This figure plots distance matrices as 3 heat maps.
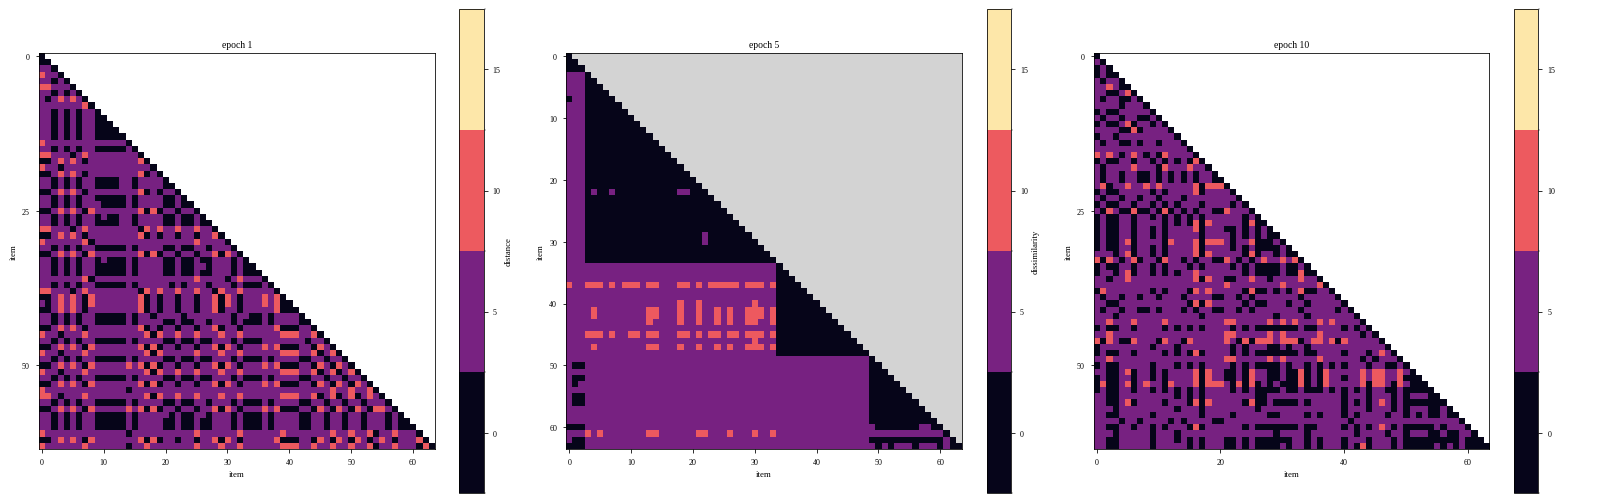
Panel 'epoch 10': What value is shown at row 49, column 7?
5
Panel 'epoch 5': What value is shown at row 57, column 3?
5
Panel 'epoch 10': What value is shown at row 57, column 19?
5
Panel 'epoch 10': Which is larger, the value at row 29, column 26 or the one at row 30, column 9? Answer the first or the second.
the second
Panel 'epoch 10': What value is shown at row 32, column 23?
5
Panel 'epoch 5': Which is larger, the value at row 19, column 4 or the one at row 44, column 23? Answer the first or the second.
the second
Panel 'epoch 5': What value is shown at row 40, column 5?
5
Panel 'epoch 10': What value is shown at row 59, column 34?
5
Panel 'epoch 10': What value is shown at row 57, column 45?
5
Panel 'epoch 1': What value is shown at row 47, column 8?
10
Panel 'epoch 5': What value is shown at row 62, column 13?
5
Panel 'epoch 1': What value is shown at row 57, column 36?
10
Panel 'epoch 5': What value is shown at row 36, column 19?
5
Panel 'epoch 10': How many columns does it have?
64
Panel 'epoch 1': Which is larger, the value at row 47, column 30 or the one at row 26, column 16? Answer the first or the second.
the first
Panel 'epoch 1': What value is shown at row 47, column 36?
10
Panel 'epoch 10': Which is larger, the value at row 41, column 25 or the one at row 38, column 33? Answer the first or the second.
the second
